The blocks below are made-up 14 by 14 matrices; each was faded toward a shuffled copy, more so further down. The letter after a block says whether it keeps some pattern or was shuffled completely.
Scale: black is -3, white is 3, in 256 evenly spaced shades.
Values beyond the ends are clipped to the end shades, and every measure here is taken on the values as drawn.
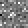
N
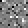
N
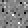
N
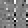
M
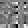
M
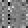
M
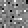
N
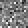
N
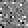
N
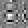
M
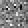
N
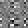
M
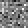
N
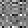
M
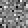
N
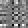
M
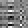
M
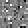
N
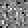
N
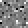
N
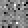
N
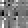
M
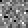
N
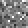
N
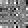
M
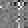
M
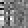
M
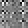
M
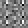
M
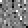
N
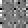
M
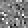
N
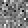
N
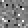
N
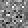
N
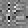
M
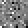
N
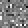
N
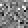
N
